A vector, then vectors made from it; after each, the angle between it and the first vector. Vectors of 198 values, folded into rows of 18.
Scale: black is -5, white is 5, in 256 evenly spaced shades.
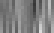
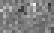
partly opposed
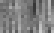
nearly parallel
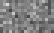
partly opposed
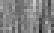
nearly opposite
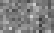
partly opposed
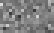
orthogonal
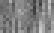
nearly parallel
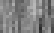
nearly opposite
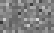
orthogonal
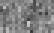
partly aligned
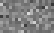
orthogonal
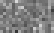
partly aligned
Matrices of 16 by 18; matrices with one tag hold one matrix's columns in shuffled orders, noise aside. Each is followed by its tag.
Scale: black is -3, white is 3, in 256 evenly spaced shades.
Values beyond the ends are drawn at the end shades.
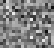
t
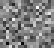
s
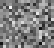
s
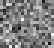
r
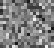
r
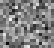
r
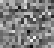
t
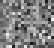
r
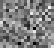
s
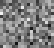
s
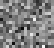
r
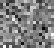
r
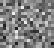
s
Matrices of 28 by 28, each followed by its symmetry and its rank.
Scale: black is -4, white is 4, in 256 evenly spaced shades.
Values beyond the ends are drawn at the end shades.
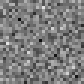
symmetric, full rank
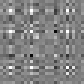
symmetric, rank two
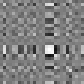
symmetric, rank two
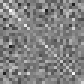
symmetric, rank five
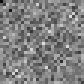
symmetric, full rank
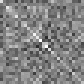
symmetric, rank five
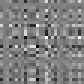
antisymmetric, rank two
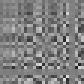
antisymmetric, rank two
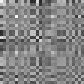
symmetric, rank two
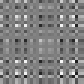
symmetric, rank one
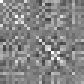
symmetric, rank five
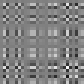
symmetric, rank one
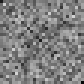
symmetric, full rank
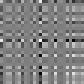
symmetric, rank one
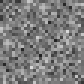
symmetric, full rank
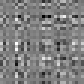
antisymmetric, rank two
